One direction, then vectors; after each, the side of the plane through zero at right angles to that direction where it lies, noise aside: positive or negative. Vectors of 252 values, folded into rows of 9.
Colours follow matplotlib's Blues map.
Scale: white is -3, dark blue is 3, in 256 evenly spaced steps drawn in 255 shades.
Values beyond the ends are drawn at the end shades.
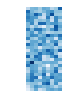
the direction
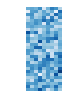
negative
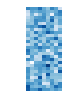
negative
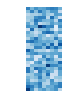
negative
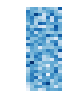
positive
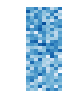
positive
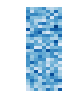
positive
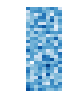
negative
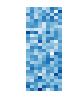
negative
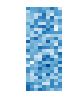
negative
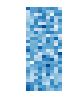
negative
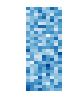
negative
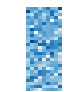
positive
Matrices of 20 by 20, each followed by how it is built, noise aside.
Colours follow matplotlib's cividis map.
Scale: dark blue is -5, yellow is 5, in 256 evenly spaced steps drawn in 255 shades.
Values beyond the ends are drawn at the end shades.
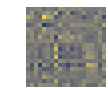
low rank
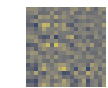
low rank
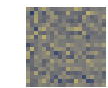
low rank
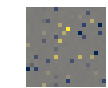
sparse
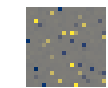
sparse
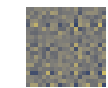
low rank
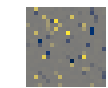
sparse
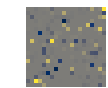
sparse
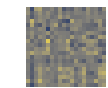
low rank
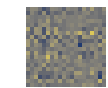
low rank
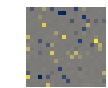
sparse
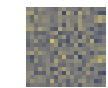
low rank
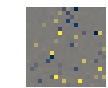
sparse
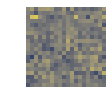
low rank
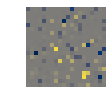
sparse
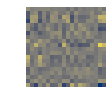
low rank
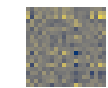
low rank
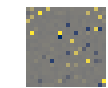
sparse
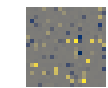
sparse
